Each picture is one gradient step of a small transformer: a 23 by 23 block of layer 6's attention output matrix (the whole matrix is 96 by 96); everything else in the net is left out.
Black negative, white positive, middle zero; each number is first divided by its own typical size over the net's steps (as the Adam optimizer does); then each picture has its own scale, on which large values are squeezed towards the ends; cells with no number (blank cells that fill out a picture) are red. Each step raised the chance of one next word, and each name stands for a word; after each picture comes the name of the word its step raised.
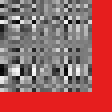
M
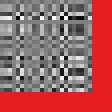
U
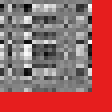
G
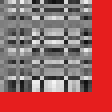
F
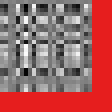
G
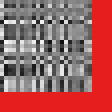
M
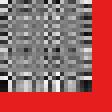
F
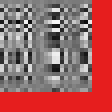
M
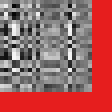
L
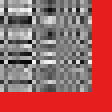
M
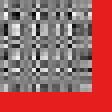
L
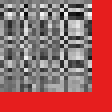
L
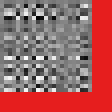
U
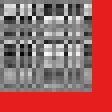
G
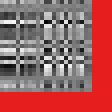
M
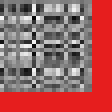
G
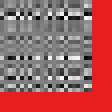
U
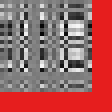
L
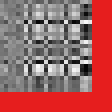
M
